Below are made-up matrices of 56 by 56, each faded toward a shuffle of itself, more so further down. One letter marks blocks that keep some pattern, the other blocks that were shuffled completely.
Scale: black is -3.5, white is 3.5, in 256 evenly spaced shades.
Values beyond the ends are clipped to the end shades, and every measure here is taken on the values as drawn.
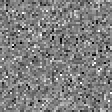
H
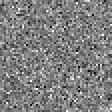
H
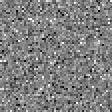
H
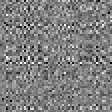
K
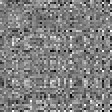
K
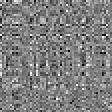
K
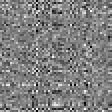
K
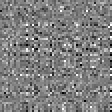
K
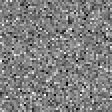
H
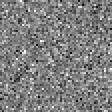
H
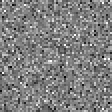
H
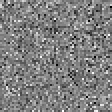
H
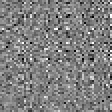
K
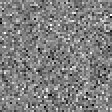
H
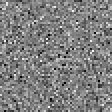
H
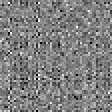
K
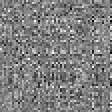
K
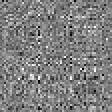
K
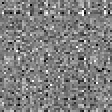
K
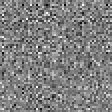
K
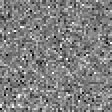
H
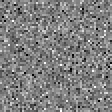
H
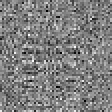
K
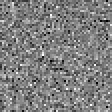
H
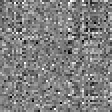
K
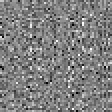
K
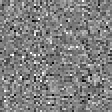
K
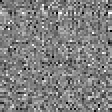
K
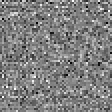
K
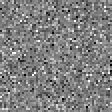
H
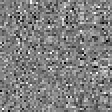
K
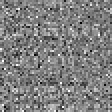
K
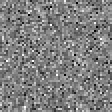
H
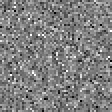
H
